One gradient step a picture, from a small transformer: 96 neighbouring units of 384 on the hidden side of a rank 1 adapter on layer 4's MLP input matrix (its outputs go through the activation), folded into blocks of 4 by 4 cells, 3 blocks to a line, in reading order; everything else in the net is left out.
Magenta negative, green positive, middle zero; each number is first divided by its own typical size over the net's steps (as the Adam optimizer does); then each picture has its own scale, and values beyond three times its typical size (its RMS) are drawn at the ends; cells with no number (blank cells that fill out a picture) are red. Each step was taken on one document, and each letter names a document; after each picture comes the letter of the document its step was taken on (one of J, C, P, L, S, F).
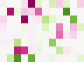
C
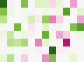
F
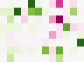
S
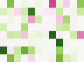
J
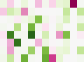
F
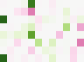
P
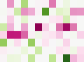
J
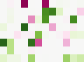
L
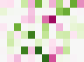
F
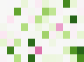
L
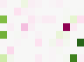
P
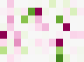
S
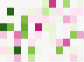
J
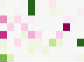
P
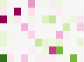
P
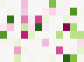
J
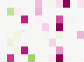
C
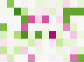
J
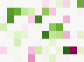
L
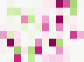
C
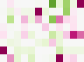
C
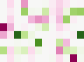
J
